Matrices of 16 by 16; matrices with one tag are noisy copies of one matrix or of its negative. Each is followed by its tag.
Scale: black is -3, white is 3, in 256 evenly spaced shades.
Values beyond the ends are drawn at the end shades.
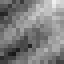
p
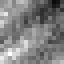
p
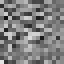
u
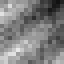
p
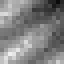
p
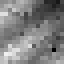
p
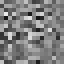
u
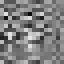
u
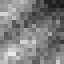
p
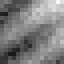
p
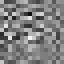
u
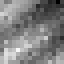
p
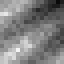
p
